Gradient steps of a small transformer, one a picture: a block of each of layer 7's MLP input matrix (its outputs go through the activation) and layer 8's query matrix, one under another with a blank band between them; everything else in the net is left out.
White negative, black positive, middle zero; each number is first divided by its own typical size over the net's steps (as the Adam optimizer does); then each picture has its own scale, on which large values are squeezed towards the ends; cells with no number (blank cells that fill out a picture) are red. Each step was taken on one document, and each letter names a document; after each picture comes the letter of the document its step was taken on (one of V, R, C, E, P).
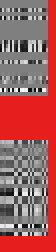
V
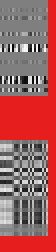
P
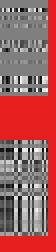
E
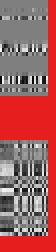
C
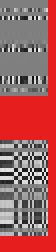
P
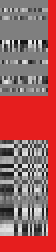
V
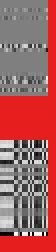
C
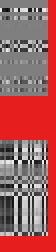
E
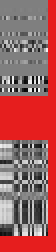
P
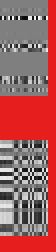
P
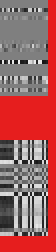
V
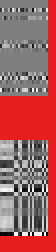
C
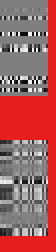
P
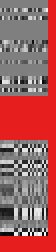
V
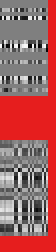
E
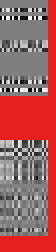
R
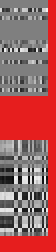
E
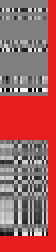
E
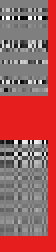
R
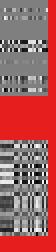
V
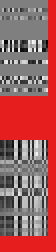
R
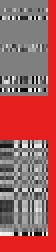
P
